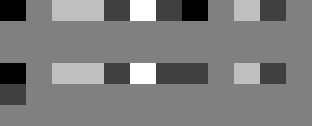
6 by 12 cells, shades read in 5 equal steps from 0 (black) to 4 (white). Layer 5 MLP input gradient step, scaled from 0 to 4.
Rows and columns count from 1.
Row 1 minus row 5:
-1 0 1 1 -1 2 -1 -2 0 1 -1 0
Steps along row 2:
same same same same same same same same same same same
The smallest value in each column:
0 2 2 2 1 2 1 0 2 2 1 2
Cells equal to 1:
8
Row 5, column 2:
2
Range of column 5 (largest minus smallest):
1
